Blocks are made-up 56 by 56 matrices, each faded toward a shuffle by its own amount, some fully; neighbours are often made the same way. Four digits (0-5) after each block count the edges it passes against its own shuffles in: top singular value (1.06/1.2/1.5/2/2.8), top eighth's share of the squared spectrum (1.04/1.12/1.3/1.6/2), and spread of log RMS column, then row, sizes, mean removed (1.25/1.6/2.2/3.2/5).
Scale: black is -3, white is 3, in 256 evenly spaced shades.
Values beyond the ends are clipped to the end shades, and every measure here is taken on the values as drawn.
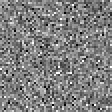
0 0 0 0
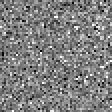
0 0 0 0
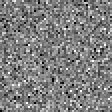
0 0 0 0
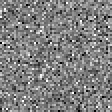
0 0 0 0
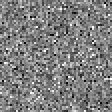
0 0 0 0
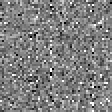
1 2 2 0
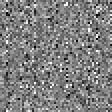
1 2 3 0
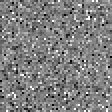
0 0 0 0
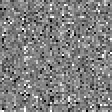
1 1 2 0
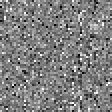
0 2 2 0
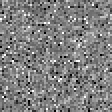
0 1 1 0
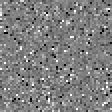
1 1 1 1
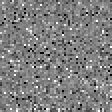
3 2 0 1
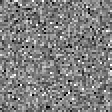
1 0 0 0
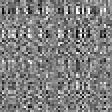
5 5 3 3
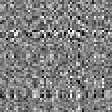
4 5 3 3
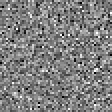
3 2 0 0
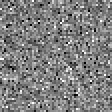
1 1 0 0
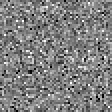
3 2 0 0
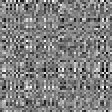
5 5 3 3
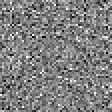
3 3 1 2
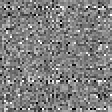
4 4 2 3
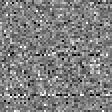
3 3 1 2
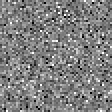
2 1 0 0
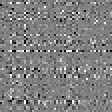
5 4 2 3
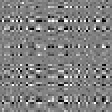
5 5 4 4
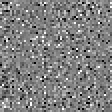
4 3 1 2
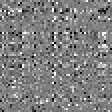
4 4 2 2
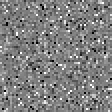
2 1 0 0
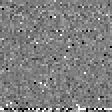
3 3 0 2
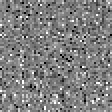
3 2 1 0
